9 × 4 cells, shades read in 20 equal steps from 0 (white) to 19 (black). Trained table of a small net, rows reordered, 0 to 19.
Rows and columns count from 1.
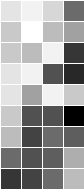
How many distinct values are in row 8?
4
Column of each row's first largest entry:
4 4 4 4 2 4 2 2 1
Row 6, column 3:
13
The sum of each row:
17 16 25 32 14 49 42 42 45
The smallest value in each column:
2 0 1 4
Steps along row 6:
up same up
